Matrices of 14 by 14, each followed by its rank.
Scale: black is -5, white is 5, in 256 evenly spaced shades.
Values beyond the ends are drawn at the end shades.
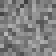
full rank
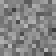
full rank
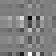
one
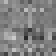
three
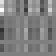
one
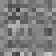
three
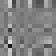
two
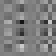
one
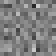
two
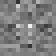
three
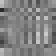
two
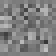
three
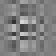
one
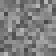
full rank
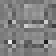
two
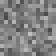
full rank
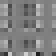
one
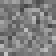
full rank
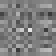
two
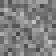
full rank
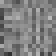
three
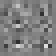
two
